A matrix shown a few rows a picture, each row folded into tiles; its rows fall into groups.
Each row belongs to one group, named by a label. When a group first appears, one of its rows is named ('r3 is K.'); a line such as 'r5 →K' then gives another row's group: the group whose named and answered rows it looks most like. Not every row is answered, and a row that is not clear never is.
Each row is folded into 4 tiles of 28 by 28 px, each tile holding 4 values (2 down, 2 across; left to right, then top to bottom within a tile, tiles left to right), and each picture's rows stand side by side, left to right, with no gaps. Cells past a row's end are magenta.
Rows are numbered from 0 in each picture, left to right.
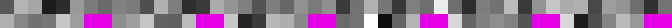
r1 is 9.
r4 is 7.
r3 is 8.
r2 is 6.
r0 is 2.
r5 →6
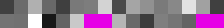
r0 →8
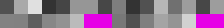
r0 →2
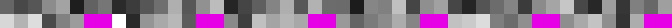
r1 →7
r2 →7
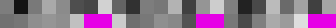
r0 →9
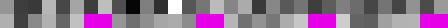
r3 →6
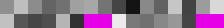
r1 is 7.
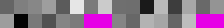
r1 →9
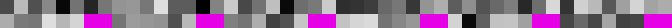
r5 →2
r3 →7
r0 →6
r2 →9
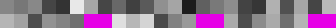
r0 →2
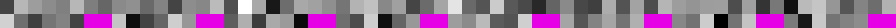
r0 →2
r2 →2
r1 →6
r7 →8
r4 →9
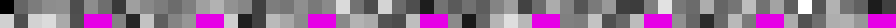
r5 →9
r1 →8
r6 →2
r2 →6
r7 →6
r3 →9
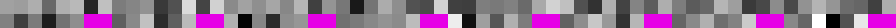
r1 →8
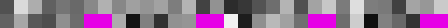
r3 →2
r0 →2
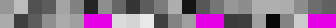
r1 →7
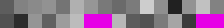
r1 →2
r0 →8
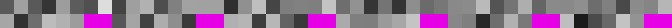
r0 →6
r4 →2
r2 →2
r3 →6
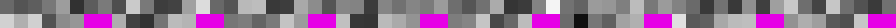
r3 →6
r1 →2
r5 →8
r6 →6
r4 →9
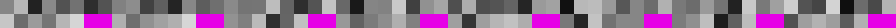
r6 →8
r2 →9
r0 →6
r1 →6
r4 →6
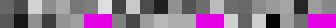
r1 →6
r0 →8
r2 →7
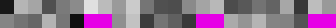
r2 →7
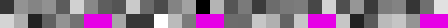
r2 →9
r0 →2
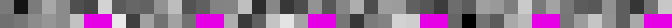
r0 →9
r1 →7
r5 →9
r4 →8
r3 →6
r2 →6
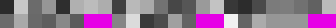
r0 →2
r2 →7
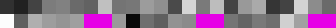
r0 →7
